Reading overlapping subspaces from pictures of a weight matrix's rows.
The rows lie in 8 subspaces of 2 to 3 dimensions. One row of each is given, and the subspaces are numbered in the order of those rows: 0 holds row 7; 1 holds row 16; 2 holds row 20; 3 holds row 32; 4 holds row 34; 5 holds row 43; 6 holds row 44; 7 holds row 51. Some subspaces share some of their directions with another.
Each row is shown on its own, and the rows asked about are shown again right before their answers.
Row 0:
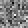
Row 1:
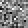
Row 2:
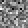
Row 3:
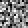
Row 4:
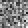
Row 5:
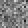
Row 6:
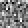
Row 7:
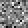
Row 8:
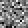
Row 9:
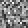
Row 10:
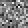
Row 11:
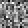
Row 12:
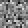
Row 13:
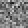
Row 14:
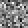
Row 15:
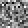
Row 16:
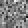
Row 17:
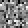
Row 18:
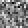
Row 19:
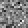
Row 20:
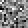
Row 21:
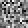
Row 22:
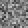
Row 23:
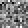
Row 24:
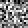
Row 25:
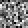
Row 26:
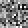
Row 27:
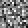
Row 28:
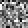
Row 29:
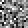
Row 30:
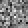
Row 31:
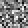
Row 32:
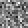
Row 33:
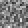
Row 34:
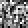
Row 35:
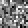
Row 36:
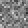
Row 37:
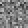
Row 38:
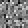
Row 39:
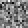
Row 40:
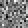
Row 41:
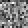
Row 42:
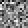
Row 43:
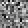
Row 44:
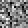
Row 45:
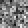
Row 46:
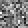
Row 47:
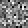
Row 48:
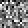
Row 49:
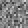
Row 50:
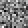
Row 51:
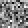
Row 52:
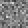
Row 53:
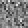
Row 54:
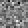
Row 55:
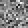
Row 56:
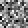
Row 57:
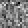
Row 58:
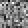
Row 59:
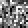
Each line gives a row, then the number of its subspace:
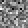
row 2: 2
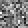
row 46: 1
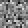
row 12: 7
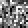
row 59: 4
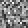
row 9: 5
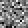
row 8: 0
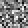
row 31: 3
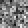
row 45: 4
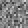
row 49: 4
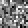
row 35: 4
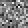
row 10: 7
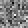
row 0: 5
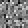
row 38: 7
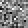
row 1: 2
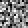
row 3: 6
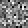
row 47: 5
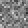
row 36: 3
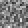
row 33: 6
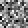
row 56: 3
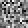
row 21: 5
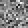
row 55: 7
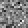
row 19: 0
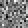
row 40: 1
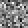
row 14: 3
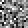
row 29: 2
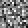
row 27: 5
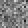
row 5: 1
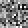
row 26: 5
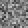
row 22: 1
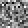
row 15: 7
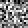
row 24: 1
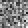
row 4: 5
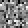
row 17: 7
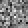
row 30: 6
